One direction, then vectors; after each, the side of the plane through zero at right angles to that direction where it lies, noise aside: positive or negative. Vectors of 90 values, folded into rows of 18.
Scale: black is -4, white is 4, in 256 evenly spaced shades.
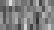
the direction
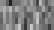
negative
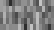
negative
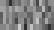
negative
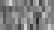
positive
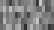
negative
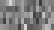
positive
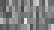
positive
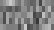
positive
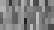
negative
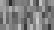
negative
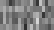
negative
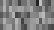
negative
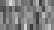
positive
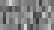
positive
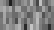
negative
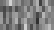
positive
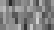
negative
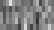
positive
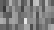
positive
